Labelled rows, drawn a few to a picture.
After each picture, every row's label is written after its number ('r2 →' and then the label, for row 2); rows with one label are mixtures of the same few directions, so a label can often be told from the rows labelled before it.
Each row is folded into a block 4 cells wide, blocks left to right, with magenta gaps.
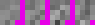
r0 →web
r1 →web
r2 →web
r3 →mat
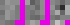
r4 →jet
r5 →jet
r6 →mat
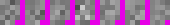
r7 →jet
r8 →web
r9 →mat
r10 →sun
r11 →mat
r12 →web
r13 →web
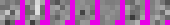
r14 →web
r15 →mat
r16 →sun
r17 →mat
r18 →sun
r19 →sun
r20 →web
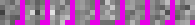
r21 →jet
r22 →mat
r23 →jet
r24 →web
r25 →jet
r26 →web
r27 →web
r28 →mat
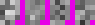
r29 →mat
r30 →sun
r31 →jet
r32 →web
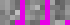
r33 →web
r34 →mat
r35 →jet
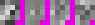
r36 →mat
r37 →mat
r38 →jet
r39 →sun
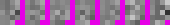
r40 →web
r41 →web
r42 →web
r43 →web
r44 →web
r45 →sun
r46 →web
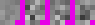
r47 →jet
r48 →sun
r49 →web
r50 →sun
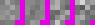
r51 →jet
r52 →mat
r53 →web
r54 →sun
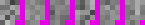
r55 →jet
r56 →jet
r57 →jet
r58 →web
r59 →sun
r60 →mat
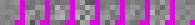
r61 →web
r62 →web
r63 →sun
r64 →jet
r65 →web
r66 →mat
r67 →jet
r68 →jet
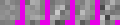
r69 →jet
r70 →jet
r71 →mat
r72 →mat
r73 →sun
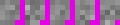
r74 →mat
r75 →sun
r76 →mat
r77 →web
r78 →web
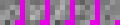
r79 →web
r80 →sun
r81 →mat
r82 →sun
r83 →sun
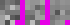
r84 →web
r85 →web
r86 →mat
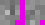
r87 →mat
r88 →web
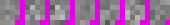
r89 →web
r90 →sun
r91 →sun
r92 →mat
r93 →web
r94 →jet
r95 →jet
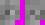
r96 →mat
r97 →web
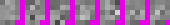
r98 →jet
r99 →sun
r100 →web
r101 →sun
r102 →web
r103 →web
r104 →mat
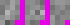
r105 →mat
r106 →web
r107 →sun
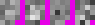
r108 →mat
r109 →sun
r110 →mat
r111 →web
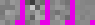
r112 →mat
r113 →sun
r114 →web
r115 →jet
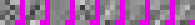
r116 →jet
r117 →mat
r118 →web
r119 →sun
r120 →mat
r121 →jet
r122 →web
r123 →mat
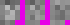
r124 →sun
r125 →sun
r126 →sun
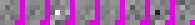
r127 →sun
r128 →mat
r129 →mat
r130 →web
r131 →mat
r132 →sun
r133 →mat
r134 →sun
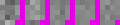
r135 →jet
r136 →jet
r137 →mat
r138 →sun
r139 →sun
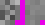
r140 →jet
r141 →jet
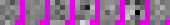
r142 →jet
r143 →jet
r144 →jet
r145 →mat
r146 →mat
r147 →mat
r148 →jet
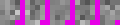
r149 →web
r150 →jet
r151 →sun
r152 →jet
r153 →sun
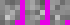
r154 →sun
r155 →web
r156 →sun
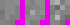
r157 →jet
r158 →mat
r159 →sun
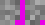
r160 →web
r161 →jet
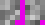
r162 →web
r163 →sun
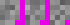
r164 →mat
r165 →sun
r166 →jet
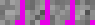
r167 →mat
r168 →web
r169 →sun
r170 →mat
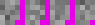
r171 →sun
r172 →web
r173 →jet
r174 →sun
